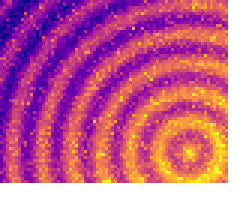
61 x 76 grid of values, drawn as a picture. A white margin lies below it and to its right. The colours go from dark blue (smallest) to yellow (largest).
There is an overall slope up to the bottom right. No row or column stands out. The bottom right is the ninth with the highest average. The halves do not mirror each other. The ninth with the lowest average is the top left. The histogram is bell-shaped. Concentric rings centre on the bottom right.
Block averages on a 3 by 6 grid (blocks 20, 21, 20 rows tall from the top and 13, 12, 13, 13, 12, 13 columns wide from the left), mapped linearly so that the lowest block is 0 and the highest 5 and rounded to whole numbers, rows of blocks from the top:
011223
122334
233345
